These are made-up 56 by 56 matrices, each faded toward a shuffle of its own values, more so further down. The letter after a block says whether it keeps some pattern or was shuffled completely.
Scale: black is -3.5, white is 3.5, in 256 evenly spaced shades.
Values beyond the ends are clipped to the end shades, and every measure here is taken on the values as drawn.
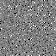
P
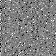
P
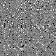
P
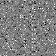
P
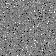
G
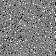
P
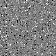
P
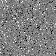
G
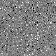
P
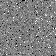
G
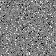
G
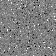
G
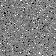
G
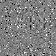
P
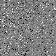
P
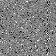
P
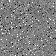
G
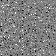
P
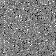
P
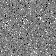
G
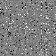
P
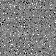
P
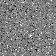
G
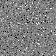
G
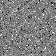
G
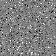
P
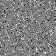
G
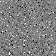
P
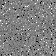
P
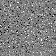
P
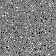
G
